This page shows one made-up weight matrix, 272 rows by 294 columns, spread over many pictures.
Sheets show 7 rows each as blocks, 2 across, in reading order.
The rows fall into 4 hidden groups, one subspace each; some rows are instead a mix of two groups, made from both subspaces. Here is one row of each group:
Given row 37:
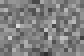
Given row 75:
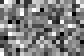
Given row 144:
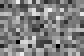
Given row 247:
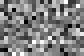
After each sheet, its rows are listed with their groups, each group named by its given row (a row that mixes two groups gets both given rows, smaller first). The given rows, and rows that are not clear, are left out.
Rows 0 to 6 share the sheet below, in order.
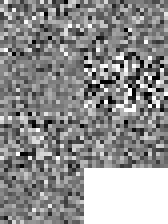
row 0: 247
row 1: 37
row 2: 144
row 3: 37
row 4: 144
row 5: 37 and 75
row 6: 247
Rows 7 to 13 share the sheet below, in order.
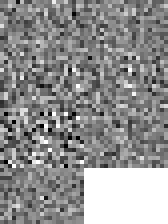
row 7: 75 and 247
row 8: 37 and 144
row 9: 247
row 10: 247
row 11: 247
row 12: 144
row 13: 37 and 75
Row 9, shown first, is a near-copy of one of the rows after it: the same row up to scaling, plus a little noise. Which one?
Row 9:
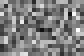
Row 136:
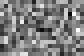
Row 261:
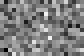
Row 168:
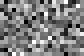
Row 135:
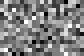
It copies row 136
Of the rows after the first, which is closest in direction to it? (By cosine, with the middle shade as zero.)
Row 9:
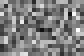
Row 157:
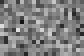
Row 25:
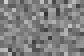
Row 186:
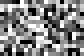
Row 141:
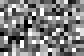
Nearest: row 141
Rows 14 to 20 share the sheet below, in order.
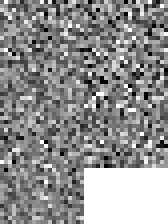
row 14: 247
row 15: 247
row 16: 144
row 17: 37
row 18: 37
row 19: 75 and 247
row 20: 247
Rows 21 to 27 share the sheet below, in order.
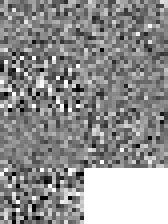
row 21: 247
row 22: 75
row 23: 75 and 247
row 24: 37
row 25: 247
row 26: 75
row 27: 144 and 247
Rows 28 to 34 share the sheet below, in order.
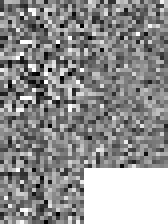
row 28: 75 and 144
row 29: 75
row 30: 144
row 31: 75
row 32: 144
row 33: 37
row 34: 37 and 144
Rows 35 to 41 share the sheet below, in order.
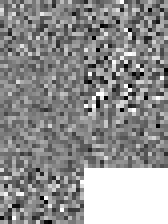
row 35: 75
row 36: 37
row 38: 37
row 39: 144
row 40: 75
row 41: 37
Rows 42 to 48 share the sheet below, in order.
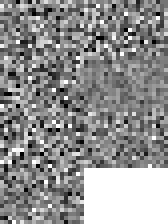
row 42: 144
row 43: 37 and 75
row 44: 75
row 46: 37 and 247
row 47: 75 and 247
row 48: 247
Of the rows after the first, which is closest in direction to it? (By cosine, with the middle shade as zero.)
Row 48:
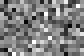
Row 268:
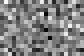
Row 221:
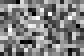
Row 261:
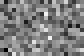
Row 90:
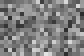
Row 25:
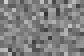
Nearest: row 261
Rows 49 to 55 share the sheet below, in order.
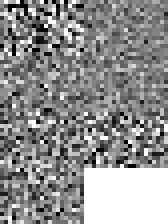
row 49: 144 and 247
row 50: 37
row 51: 37
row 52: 144
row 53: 37 and 144
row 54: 37
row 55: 37 and 144
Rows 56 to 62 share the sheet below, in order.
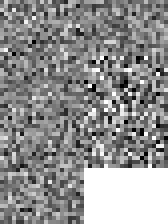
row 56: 247
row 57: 144
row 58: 247
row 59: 75 and 144
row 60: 37 and 247
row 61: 37 and 75
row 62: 144
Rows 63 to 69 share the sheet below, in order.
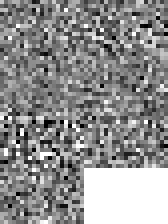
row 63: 37
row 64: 75
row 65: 247
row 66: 75 and 247
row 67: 144 and 247
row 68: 144 and 247
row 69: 37
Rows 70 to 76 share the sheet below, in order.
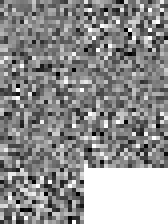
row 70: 247
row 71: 37
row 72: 75 and 144
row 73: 37 and 75
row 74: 75
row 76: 144
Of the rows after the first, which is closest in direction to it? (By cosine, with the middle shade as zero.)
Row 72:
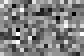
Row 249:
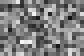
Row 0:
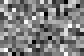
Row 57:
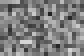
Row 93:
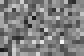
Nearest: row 57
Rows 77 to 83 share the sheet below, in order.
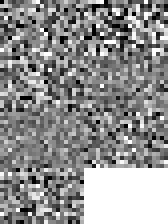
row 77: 37
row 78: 144
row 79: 144
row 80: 75 and 247
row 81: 37
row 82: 247
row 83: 144
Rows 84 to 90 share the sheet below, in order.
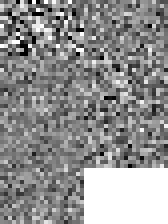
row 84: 144 and 247
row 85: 75
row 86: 37 and 247
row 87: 144
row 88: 247
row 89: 37 and 144
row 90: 37 and 247
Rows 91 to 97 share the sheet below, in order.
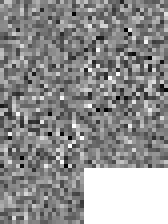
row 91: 75
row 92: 37
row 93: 37 and 247
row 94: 247
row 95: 75
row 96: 247
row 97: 37 and 144
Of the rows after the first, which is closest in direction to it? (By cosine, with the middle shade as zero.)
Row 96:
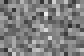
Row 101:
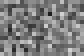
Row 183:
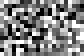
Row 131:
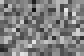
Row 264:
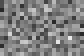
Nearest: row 131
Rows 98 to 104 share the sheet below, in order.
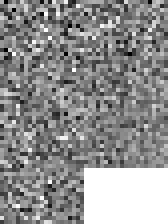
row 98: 247
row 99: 37 and 247
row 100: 75
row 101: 144
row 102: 75 and 247
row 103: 144
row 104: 37 and 144
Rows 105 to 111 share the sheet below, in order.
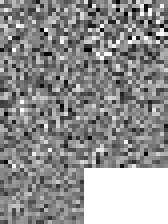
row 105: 37
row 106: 37 and 247
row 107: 75 and 247
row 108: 75 and 144
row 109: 247
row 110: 37
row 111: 37
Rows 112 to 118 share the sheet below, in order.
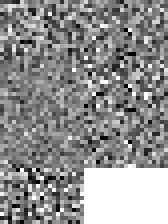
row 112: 144
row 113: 37
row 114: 75
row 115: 37
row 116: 247
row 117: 37
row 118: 37 and 144
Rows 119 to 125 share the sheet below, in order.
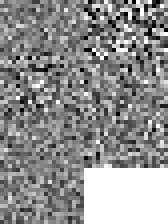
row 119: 37
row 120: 247
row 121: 75 and 144
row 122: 75 and 247
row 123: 75
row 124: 37 and 247
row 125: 144
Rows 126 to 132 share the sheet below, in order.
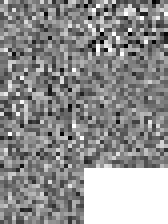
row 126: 247
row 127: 37 and 144
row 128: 144 and 247
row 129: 37 and 75
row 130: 75
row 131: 37 and 247
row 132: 144
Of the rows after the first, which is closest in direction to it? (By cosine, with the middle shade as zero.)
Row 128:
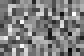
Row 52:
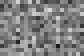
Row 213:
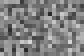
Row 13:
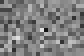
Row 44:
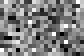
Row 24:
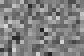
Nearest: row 52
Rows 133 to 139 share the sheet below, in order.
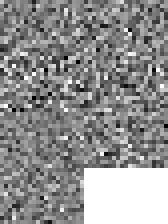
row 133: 37 and 247
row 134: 37
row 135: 247
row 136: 247
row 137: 75
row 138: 37 and 144
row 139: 37
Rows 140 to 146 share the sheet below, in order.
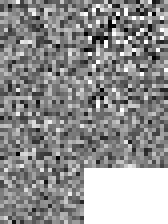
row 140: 144
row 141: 37 and 247
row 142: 144
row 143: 37 and 144
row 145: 37
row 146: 247
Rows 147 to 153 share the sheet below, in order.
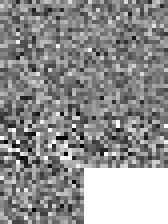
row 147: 144
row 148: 247
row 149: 144
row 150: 144
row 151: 75
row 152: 37 and 144
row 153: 75 and 247
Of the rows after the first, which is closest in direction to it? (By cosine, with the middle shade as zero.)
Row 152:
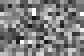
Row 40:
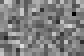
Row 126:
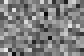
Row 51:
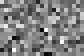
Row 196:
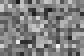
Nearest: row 51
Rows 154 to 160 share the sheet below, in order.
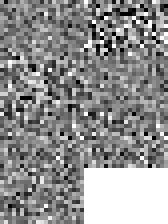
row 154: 247
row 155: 75 and 144
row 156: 144
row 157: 75 and 247
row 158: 75
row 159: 75
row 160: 37
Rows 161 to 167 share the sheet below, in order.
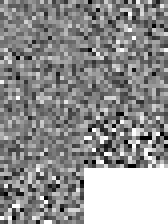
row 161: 247
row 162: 247
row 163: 75 and 144
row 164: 144
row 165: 37
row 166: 37 and 75
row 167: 37
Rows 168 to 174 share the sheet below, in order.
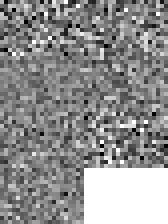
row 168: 247
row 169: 75
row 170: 144
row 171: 144
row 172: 247
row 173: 144
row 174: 75
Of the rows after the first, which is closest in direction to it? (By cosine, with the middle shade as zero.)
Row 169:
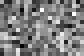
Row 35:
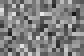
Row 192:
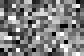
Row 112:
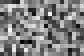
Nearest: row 192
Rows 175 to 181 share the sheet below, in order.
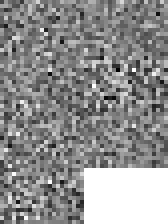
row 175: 37
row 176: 75
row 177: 75 and 144
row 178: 144
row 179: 75
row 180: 144
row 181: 144
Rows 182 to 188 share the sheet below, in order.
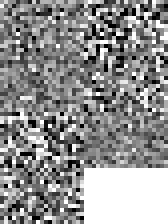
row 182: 144
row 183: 144
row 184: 144
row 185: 75
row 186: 144
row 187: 247
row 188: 37 and 247
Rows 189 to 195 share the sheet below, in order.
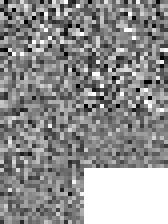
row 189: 247
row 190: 247
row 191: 247
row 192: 75
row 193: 144
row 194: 247
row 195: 75
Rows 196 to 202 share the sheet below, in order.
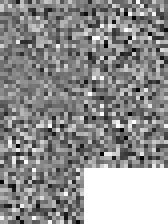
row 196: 144
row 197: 37 and 247
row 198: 37 and 247
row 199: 75
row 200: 144
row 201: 144
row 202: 75 and 247
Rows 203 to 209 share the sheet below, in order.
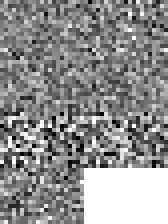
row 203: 247
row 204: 247
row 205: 144
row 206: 144
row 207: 144
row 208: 144
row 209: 37
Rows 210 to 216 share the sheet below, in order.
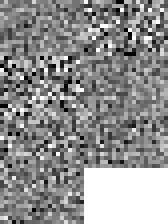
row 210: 37 and 144
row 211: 37
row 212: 247
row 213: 144
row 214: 75
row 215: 144 and 247
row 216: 247
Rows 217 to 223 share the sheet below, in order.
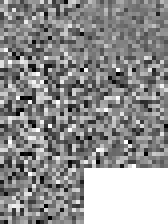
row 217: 247
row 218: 75
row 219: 144
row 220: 144 and 247
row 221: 144
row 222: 37
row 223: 37
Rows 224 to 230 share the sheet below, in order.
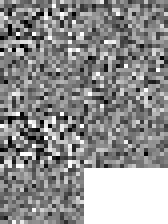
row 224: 144 and 247
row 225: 144
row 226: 37
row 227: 75
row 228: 144
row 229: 37 and 247
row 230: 247
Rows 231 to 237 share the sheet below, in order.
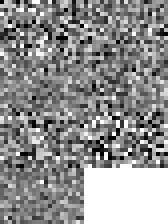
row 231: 37 and 75
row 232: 75 and 247
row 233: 247
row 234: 144
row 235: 144
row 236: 37
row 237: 75 and 247
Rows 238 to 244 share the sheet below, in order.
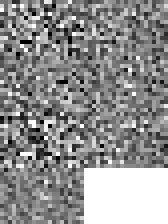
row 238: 75 and 144
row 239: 144
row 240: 75
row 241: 247
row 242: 144
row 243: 144
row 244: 247
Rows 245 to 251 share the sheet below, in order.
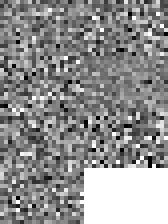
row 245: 144
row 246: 75 and 247
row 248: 75
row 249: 144
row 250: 75
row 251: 75 and 144
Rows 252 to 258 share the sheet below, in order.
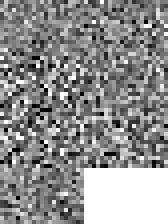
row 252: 247
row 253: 75
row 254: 37
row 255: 37 and 247
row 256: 37
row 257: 144
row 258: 75
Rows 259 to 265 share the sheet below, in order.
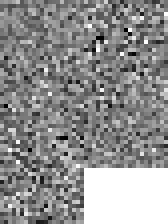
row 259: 144
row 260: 37
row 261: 247
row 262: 144
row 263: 75
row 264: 75 and 144
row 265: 37
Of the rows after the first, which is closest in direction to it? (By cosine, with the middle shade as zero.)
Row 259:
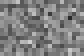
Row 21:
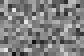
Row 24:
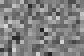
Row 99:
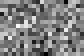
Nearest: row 24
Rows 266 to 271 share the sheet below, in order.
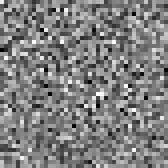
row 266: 37 and 247
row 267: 144
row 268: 247
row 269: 37
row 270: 75
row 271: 247
